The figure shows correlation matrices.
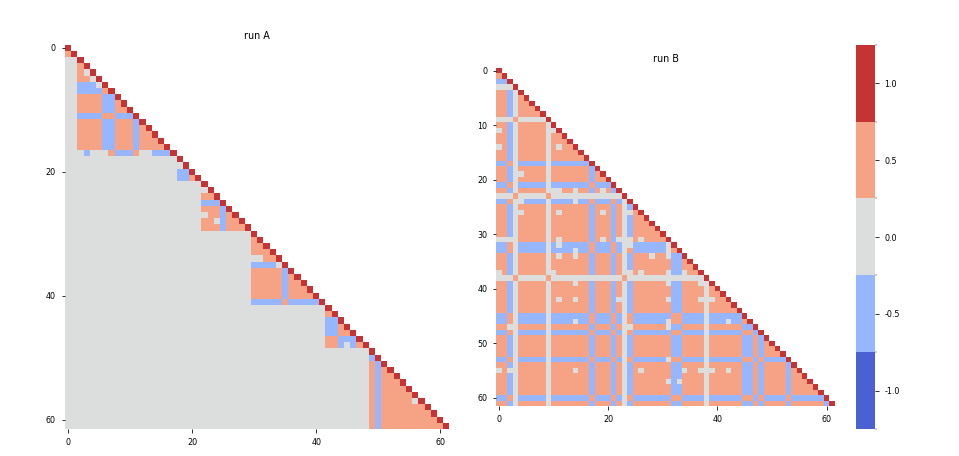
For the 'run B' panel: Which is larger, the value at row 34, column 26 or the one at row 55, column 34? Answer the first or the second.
the first
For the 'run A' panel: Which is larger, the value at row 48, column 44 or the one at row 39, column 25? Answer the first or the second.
the second
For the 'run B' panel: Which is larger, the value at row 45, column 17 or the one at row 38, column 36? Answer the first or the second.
the first
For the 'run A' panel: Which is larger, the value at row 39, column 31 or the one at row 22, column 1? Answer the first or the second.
the first
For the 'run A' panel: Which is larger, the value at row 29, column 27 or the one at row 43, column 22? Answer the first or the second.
the first
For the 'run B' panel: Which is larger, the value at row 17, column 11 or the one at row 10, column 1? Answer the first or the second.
the second
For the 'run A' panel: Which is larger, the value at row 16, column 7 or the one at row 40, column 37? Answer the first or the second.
the second
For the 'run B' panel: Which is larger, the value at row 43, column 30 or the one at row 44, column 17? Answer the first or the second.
the first
